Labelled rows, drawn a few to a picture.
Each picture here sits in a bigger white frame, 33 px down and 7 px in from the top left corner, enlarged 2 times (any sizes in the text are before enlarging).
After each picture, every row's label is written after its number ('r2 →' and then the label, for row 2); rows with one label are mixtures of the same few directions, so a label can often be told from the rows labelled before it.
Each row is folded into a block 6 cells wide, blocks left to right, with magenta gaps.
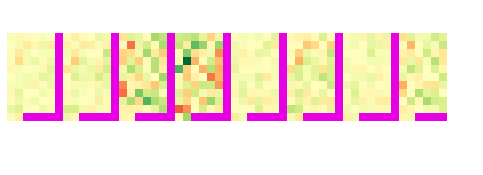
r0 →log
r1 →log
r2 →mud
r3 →log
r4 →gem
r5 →log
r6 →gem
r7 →mud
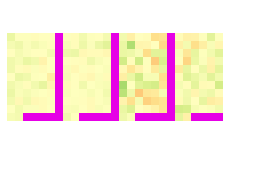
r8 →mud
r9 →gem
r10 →mud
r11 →log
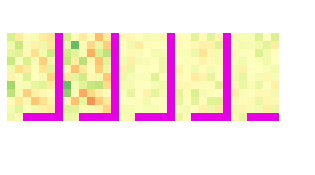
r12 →mud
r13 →mud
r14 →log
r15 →gem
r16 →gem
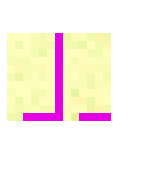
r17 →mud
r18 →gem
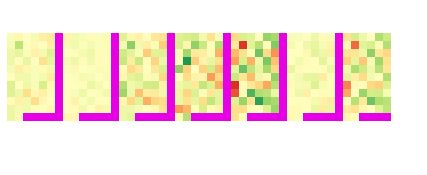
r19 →mud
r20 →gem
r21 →mud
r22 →log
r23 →mud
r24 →gem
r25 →mud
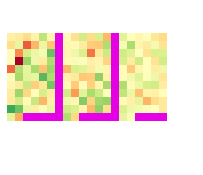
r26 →log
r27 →gem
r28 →mud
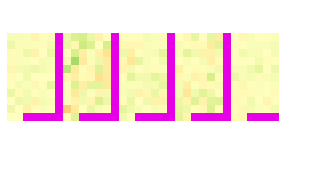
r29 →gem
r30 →log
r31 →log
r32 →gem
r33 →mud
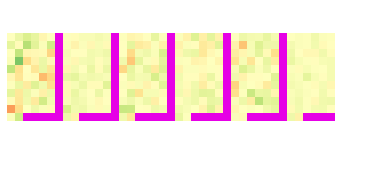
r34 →log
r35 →log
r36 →log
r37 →gem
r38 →mud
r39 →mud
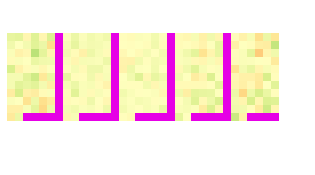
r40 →gem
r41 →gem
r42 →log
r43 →gem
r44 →gem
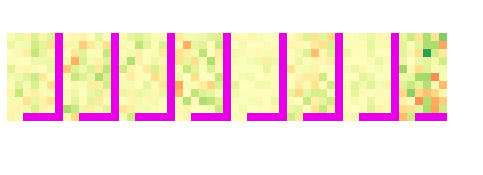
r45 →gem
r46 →log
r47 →log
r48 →mud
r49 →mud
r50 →gem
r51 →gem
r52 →gem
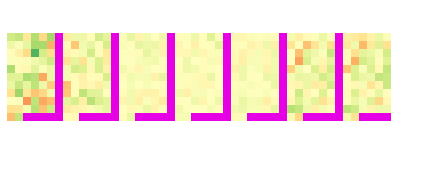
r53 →gem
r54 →mud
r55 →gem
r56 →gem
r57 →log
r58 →log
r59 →log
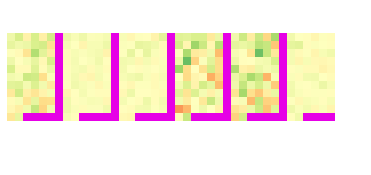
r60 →gem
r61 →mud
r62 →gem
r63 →log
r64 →gem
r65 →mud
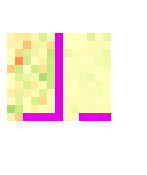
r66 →log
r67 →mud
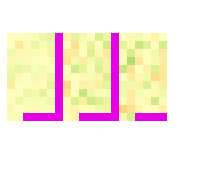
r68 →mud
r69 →mud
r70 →log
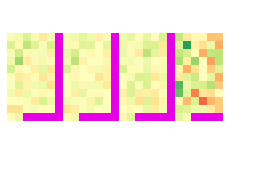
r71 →log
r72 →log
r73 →gem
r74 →mud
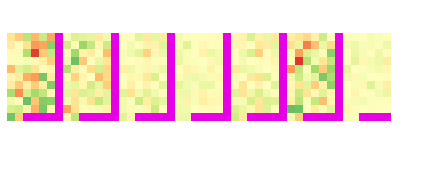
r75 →gem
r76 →log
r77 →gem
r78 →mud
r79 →gem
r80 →log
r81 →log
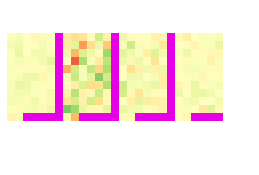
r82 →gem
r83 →log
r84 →mud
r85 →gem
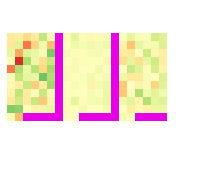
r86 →log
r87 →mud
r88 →mud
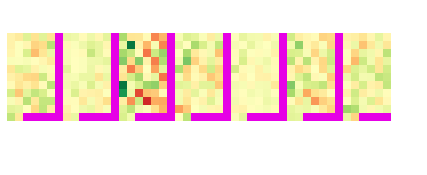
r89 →gem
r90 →gem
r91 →mud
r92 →log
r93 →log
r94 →mud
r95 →log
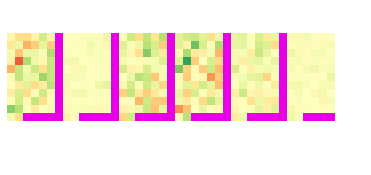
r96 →log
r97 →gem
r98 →gem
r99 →log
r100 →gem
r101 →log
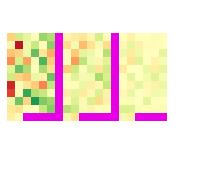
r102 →mud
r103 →log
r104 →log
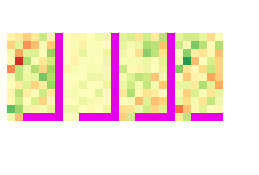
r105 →log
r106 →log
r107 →gem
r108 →log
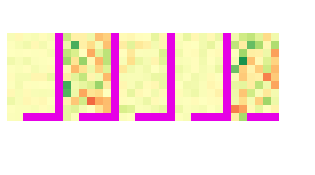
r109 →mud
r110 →mud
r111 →log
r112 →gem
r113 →log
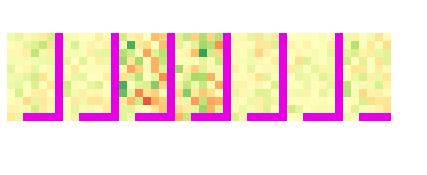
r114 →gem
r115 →mud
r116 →mud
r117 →gem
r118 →gem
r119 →log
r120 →mud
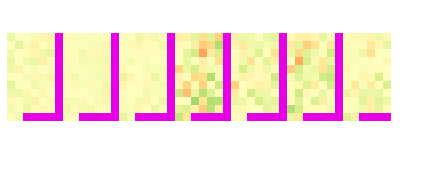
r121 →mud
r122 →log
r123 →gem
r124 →gem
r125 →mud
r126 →log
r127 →gem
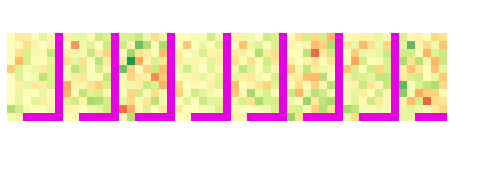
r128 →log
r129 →mud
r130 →log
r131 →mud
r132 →mud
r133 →gem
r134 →log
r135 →mud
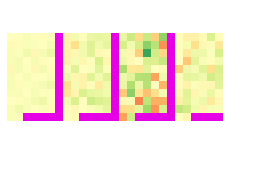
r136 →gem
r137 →mud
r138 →gem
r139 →log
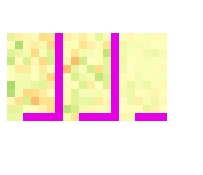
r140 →mud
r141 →log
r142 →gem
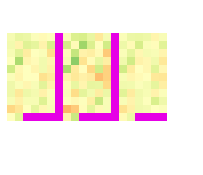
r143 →log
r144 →log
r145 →log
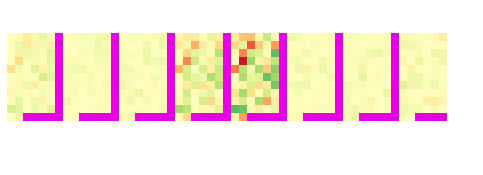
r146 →log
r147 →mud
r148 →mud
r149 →log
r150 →log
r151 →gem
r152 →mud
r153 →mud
